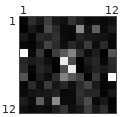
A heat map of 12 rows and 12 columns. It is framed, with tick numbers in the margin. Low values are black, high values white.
A half turn leaves it unchanged. No row or column stands out. The centre is the roughest part.
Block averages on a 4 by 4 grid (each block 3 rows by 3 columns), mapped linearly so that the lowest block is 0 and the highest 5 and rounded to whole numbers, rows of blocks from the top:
0221
4531
1354
1220
